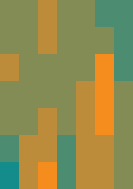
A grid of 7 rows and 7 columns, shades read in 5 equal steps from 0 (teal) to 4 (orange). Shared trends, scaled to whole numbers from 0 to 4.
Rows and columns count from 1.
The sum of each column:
12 16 20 12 18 21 11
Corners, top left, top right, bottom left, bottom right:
2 1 0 2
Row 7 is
0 3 4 1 3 3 2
